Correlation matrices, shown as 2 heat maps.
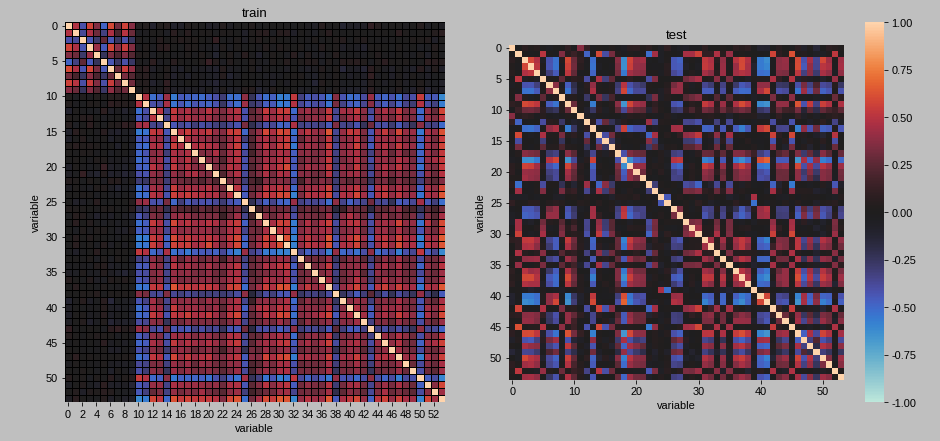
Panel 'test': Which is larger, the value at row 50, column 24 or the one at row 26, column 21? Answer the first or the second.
the first
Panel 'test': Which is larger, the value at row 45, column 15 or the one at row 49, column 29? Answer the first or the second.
the second
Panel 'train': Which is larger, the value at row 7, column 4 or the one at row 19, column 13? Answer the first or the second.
the second
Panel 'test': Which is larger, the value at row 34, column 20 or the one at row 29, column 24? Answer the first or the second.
the first
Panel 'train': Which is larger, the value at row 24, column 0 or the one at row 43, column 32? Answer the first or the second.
the second
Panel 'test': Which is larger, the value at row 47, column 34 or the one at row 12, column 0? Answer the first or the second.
the second
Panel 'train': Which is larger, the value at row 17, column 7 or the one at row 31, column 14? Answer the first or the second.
the first
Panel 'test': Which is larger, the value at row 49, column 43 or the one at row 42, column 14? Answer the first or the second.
the second
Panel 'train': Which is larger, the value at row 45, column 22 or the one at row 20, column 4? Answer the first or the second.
the first
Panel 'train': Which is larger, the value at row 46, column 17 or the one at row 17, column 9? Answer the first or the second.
the first
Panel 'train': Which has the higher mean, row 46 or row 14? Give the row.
46
